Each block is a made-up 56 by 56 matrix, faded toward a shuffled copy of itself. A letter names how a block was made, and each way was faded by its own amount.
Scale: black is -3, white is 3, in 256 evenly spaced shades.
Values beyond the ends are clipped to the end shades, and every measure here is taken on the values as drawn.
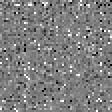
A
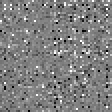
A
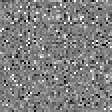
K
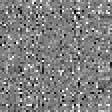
K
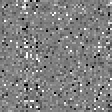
A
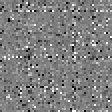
A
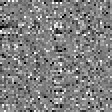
K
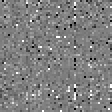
A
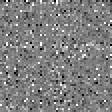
A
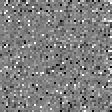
A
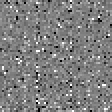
A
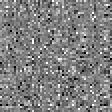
K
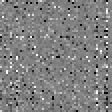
A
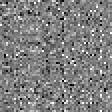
K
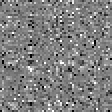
K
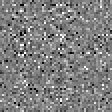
K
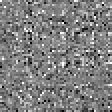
K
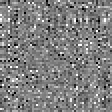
K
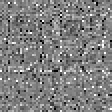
K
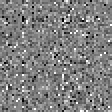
K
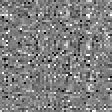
K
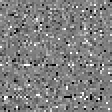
A
